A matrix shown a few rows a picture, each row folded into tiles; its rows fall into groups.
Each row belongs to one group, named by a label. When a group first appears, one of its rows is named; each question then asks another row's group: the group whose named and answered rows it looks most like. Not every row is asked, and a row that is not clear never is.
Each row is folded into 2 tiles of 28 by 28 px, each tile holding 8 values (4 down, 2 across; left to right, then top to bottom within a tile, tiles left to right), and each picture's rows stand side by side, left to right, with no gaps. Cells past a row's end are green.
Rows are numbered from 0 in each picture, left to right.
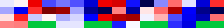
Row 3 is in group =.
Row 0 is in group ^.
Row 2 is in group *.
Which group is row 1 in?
=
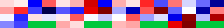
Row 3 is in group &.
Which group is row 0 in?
=
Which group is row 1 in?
^
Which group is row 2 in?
^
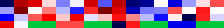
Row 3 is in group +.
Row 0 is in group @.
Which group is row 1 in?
^
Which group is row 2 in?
*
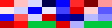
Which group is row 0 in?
&
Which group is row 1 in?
@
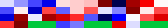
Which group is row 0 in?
&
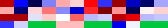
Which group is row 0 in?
*
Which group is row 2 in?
*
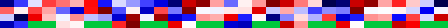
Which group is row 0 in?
+
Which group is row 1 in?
^
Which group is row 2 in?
&
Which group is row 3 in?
@
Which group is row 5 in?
&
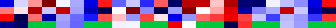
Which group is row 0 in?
+
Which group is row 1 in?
=
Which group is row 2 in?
=
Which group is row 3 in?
@
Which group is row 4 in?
*
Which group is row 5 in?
=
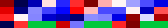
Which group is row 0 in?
*
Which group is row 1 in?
@
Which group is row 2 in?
&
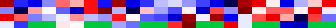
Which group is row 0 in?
*
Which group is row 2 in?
*
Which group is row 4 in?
@
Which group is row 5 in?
+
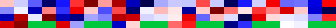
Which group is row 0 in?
&
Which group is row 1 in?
@
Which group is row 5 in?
=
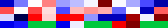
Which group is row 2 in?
&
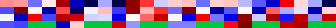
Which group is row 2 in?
@
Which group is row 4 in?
&
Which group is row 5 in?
&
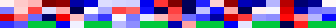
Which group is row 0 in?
+
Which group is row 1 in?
*
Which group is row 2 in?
=
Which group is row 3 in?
*
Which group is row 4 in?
*
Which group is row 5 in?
*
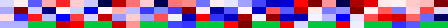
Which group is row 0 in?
=
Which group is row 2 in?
&
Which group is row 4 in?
&
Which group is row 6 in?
@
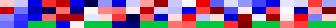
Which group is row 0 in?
=
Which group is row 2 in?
+
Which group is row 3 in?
^
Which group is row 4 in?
&
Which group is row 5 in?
^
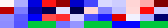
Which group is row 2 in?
+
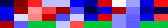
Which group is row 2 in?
=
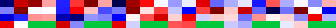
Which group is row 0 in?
@
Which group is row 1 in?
@
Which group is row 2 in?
@
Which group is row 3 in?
^
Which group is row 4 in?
=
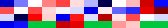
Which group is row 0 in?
+
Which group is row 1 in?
&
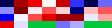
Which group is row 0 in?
@
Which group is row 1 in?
*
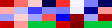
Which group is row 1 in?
&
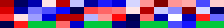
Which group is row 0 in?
*
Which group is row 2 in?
+
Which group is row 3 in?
=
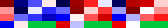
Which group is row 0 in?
*
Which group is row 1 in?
@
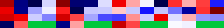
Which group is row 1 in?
*
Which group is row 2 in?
&
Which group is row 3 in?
^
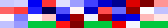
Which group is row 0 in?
=
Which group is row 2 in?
@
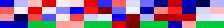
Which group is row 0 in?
+
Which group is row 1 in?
^
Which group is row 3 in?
*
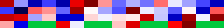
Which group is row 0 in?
*
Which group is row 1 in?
@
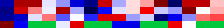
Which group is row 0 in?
@
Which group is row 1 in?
=
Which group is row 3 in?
@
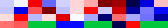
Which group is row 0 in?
^
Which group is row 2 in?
*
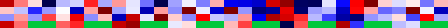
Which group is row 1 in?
^
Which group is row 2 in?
&
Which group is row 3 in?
=
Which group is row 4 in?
=
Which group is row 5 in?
*
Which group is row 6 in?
@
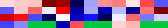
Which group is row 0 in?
+
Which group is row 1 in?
*
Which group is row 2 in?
^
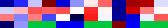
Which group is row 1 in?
+
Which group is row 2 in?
@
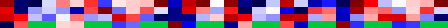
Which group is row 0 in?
*
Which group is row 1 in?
^
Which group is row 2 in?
+
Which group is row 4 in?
*
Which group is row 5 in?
*
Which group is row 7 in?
+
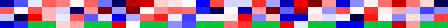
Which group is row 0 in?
+
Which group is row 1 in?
^
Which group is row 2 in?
@
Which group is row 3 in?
=
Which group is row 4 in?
^
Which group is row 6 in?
+
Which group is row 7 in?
&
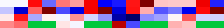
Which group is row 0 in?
^
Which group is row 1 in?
^
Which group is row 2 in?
@
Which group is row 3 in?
^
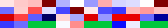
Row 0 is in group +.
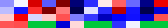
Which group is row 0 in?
^
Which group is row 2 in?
=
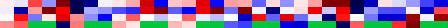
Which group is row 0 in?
^
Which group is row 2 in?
^
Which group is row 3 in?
^
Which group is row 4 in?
=
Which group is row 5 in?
+
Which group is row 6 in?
*
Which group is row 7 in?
&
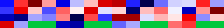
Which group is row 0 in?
@
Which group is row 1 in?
+
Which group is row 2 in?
*
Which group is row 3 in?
^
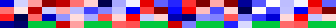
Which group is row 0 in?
+
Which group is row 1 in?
&
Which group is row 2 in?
^
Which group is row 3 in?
@
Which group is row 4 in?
*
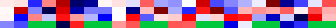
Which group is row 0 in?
=
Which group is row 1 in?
*
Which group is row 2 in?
^
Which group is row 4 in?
+
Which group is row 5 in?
+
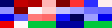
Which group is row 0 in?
@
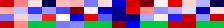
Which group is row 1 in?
=
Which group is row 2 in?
@
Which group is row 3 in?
&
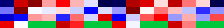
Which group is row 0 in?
@
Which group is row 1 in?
&
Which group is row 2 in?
@
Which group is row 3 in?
&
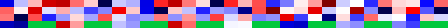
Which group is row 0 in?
+
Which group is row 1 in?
&
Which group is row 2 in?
=
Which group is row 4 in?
^
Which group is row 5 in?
+
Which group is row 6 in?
=
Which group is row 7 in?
=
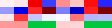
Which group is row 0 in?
^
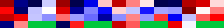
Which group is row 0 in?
*
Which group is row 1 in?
*
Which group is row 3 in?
@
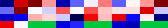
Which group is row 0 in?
@
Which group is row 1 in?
+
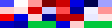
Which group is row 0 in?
+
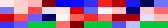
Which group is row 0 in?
+
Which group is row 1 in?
=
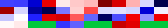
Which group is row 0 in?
=
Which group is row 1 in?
+
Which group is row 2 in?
&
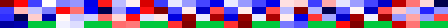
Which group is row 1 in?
=
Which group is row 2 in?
^
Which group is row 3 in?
&
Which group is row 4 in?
&
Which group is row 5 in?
=
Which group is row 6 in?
&
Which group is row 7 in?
&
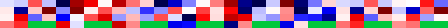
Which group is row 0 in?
^
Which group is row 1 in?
@
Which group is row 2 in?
&
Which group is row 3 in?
+
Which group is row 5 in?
*
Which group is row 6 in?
^
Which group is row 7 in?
^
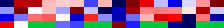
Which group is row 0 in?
@
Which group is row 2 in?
@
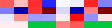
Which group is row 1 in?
^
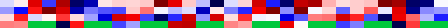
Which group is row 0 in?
^
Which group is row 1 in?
*
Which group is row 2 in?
+
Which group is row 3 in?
&
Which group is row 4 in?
^
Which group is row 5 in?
@
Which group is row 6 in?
+
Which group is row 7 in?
*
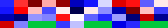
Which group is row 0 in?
@
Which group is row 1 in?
*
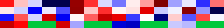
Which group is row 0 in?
&
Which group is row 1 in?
@
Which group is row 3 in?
=
